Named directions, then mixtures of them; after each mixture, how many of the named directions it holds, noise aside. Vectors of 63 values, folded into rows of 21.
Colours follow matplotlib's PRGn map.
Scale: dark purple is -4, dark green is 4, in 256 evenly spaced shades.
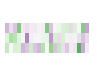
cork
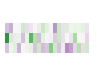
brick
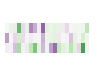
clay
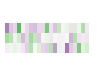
three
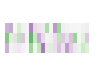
two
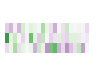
two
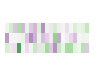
three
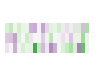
two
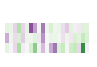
one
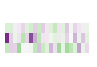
one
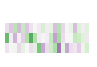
two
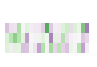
one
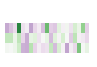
three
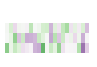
three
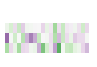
two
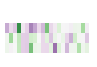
three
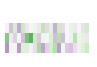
two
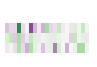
three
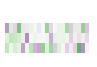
one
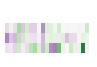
one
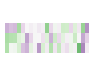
one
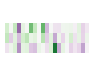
two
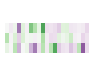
one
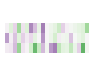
one
